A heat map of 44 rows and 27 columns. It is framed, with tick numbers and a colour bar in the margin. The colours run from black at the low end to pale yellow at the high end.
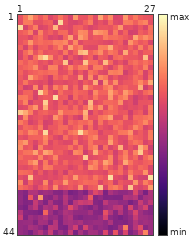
There are no regular stripes. On average the colour sits 60% of the way up the scale. The top part is higher, up to a seam about 80% of the way down.
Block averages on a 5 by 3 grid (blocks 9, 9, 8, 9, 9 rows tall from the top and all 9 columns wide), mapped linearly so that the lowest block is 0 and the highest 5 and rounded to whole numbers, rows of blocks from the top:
5 5 5 | 5 5 5 | 5 5 5 | 5 5 5 | 0 0 0
